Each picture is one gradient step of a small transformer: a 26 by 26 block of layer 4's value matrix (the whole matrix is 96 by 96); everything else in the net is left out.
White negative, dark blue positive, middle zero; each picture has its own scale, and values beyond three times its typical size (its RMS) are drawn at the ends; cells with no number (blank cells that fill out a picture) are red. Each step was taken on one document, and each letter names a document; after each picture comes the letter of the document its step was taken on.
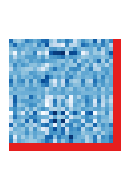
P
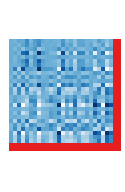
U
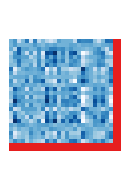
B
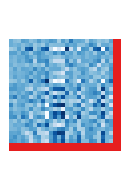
P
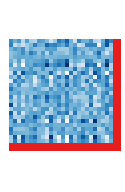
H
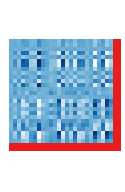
U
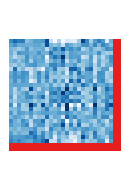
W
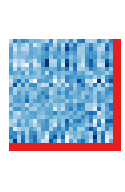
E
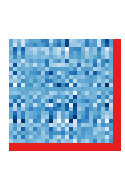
H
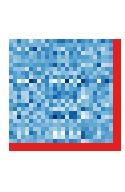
B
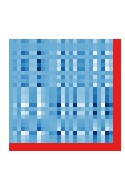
U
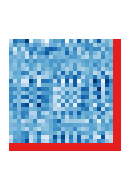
B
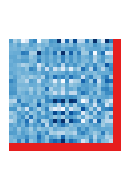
B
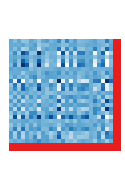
U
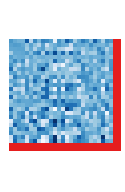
B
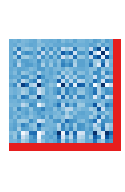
U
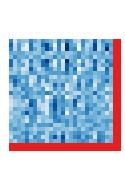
P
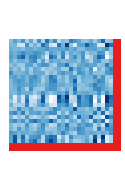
E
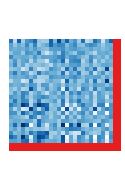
W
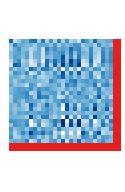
W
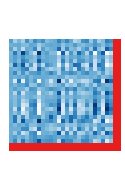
U
